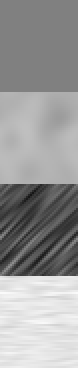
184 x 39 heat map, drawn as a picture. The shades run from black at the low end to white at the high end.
The table splits into 4 rows of 1 panel. Panel 1,1: middling, flat. Panel 2,1: high, smooth, faint in contrast. Panel 3,1: low, slanting up to the right. Panel 4,1: very high, streaked across, faint in contrast.
